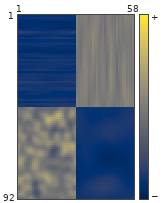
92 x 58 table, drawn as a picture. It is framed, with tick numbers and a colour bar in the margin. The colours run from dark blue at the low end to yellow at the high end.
The table splits into 2 rows of 2 panels. Panel 1,1: very low, streaked across, faint in contrast. Panel 1,2: middling, streaked downward, faint in contrast. Panel 2,1: middling, blotchy. Panel 2,2: very low, smooth, faint in contrast.
